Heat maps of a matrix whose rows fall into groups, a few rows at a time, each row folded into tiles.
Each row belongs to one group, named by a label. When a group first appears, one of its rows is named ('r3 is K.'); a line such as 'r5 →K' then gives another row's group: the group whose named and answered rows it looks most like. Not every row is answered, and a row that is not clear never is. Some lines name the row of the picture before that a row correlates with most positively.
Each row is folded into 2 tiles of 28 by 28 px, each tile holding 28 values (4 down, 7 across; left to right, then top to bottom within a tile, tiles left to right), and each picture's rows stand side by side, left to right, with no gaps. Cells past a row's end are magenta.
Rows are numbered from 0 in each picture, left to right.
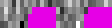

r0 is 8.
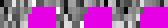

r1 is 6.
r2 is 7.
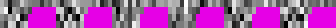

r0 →6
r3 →8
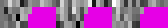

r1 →8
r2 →8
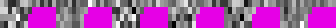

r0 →6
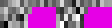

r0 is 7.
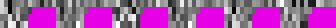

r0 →6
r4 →6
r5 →8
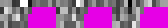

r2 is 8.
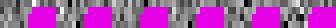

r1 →8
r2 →8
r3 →8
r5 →7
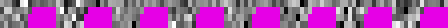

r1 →6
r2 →8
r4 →8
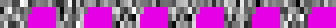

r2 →7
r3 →7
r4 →8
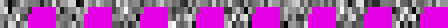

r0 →6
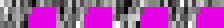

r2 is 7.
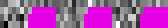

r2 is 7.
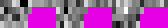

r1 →6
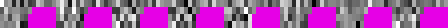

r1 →8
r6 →8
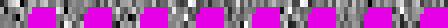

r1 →6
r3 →6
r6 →8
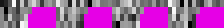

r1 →8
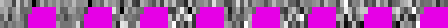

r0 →8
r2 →6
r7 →7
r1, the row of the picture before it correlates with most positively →1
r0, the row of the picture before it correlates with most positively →1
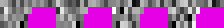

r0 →8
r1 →8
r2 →6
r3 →7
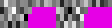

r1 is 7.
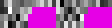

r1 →7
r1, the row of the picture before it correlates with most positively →1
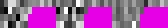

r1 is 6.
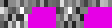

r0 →7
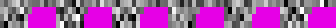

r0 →7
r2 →7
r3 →8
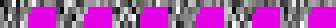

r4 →6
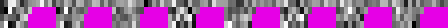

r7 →8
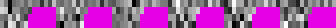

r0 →6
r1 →7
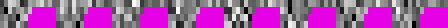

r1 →8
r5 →6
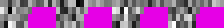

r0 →6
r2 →6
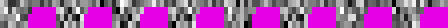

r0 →6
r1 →7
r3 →7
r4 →8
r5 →7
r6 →6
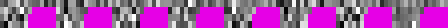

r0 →7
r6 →7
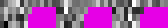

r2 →6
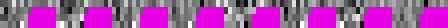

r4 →8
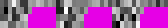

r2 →7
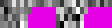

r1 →7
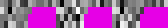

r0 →6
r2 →6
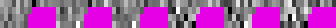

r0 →8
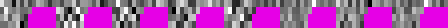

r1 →7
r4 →6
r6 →8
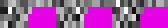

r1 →7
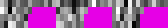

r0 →6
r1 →8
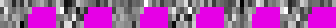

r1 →6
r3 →7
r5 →6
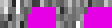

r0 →8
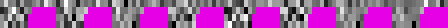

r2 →8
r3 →7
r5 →7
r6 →8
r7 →8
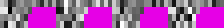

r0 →6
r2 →6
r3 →7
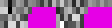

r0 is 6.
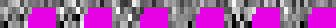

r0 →7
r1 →7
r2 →6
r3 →8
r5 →8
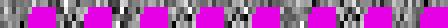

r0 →8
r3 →7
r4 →7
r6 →7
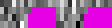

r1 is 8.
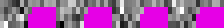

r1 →7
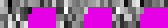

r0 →6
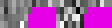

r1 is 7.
